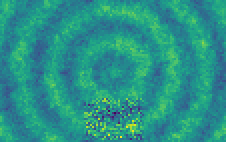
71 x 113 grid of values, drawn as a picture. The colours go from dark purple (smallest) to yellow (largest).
An odd patch, rougher than its surroundings, sits in the bottom middle. Rings spread out from the centre. Values change most from cell to cell in the bottom middle. Overall the values sit about 50% of the way up the scale.
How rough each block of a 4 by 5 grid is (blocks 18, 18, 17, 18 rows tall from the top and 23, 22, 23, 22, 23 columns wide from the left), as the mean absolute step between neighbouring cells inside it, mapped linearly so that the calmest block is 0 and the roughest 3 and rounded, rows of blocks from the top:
0 0 0 0 0 | 0 0 0 0 0 | 0 0 1 0 0 | 0 0 3 1 0
